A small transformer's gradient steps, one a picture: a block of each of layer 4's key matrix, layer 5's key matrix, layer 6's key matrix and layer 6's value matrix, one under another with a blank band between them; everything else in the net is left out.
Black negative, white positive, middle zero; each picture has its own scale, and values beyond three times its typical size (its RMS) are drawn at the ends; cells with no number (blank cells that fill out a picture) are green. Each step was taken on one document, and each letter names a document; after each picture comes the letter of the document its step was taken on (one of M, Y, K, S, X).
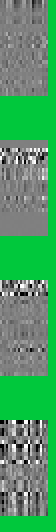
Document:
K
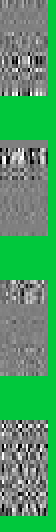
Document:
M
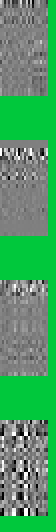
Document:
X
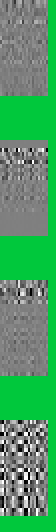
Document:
X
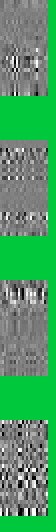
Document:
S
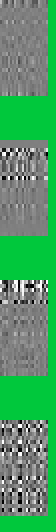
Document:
M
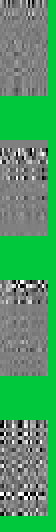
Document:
X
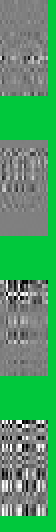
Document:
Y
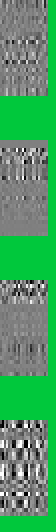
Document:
K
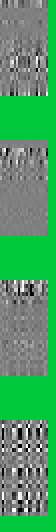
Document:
M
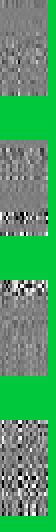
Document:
S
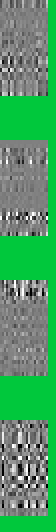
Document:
S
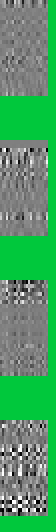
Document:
M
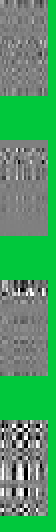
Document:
K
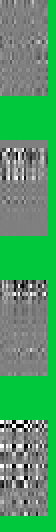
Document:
K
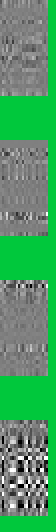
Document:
S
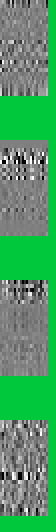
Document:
X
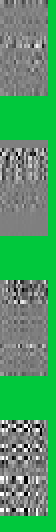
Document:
K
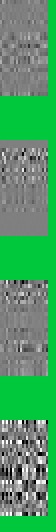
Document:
Y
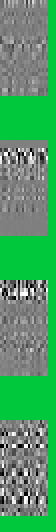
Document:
X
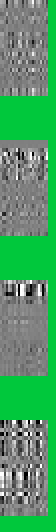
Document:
K
